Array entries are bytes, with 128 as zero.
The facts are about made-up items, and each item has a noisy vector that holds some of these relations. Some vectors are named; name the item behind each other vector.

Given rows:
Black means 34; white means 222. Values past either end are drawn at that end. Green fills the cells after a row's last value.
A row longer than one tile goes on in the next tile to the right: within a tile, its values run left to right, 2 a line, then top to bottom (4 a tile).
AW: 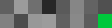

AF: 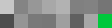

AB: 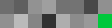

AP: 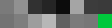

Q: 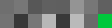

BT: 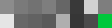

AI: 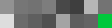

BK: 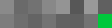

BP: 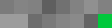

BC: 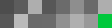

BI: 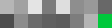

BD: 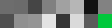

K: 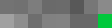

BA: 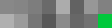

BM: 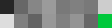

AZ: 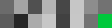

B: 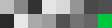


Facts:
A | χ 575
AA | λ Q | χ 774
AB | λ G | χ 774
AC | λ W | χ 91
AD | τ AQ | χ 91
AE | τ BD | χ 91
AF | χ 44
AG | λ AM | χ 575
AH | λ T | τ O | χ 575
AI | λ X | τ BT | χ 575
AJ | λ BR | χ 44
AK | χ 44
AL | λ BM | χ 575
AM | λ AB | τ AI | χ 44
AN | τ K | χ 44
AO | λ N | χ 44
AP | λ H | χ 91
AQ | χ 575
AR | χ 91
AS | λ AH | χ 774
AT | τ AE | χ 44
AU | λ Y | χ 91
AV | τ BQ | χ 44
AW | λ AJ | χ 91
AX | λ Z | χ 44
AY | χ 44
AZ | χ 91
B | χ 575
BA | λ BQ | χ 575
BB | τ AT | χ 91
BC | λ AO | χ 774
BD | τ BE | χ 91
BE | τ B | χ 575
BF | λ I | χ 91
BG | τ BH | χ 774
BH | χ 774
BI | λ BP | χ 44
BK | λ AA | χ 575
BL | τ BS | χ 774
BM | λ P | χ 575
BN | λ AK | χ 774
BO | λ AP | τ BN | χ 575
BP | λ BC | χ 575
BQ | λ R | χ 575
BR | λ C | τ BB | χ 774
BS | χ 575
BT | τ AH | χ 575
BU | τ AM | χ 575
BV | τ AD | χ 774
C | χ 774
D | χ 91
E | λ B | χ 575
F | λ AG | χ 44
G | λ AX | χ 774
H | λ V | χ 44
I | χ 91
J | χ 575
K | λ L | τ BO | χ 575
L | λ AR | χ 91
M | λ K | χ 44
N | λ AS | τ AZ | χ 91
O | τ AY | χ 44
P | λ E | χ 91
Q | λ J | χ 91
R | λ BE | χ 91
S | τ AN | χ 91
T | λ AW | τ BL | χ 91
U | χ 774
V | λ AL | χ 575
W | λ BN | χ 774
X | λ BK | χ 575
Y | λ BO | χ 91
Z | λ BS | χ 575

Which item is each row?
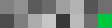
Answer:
AE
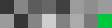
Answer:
S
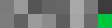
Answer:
BF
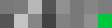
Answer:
AS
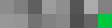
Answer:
J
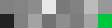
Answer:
BH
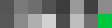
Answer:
BB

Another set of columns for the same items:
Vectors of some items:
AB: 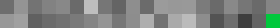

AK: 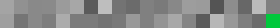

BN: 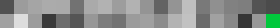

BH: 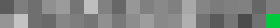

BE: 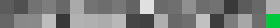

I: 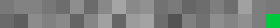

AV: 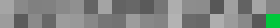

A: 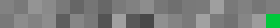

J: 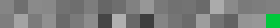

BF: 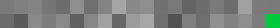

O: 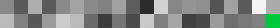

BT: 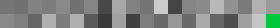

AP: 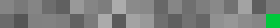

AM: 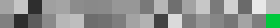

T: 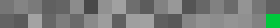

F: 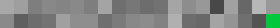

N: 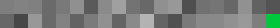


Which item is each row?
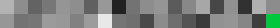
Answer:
AT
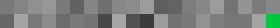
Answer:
AQ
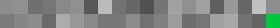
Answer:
AJ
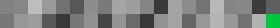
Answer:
BO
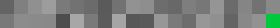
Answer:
BA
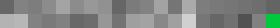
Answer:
W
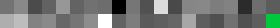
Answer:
BR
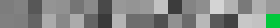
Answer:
AI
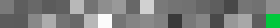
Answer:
BD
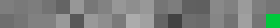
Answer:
Q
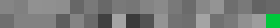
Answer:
BP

